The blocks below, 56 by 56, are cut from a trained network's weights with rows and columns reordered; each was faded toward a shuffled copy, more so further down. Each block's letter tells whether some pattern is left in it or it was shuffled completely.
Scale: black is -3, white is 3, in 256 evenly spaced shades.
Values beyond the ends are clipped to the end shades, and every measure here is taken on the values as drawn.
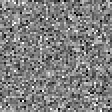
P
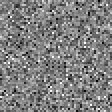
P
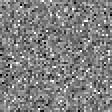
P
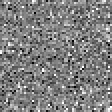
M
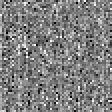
M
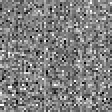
M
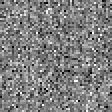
M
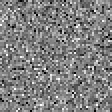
P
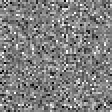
M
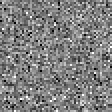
P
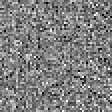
P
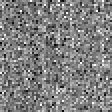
M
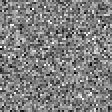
P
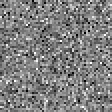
P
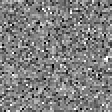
P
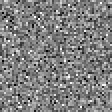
P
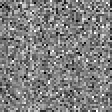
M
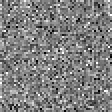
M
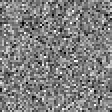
P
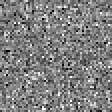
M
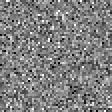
P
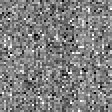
M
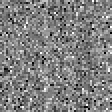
M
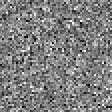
M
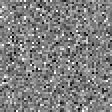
P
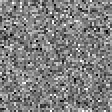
P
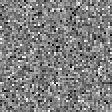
P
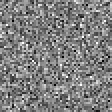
P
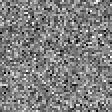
P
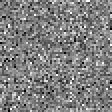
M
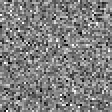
M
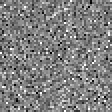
P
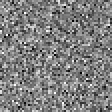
P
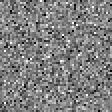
P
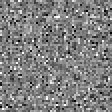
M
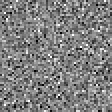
P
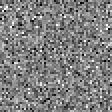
P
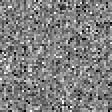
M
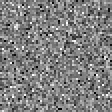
P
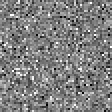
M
